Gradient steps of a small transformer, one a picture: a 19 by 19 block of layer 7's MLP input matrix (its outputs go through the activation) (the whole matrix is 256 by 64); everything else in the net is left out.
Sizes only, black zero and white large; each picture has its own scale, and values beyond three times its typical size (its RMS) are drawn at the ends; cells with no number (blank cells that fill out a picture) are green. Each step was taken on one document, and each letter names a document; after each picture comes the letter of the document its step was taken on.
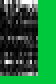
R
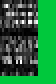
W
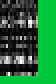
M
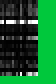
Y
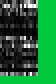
R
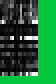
Y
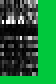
Y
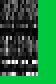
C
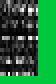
W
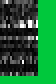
M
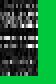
M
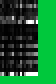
Y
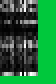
R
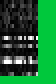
M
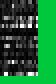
M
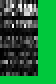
R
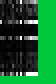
Y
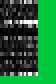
R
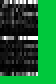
R
